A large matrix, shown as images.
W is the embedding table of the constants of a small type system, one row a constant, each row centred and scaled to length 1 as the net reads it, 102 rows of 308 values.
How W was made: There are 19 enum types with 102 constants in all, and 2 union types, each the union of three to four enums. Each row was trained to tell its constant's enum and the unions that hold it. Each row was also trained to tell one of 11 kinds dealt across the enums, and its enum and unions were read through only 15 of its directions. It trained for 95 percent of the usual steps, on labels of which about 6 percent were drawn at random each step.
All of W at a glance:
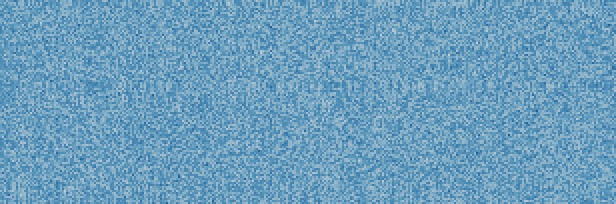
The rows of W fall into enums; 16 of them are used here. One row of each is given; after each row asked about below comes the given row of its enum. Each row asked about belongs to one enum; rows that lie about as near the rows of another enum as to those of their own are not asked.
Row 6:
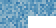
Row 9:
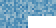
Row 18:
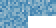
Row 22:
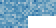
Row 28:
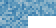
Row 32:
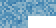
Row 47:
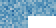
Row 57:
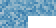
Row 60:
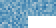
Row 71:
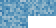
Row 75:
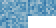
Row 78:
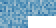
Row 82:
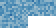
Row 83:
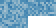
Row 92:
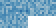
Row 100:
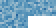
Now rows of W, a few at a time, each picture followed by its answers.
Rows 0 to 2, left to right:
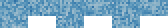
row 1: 71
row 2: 71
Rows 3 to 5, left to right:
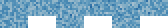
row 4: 6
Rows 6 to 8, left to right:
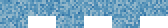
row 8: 83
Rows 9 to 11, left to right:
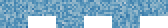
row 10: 60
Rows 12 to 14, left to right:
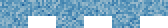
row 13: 28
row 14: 22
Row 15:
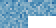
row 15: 32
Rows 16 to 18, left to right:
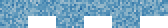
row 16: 47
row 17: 60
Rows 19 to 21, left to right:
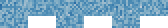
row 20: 57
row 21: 78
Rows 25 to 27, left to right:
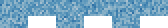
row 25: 83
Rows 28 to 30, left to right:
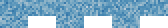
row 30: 82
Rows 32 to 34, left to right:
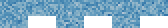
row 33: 32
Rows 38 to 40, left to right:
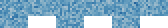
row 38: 47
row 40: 71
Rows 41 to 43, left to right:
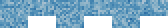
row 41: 18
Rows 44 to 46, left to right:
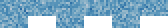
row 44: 82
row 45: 18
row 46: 47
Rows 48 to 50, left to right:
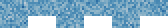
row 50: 47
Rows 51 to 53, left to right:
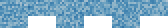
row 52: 83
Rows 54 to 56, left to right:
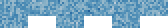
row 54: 71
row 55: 83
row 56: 22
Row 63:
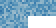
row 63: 82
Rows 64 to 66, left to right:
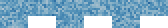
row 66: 47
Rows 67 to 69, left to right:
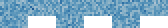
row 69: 32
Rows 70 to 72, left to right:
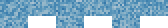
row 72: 82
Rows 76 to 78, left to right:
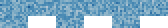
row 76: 82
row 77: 32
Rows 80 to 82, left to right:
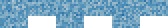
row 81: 22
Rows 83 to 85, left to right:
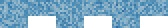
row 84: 22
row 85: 22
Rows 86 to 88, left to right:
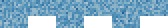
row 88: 60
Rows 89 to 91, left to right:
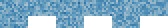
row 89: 83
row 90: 6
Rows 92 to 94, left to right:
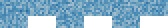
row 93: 32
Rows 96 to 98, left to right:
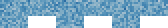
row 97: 71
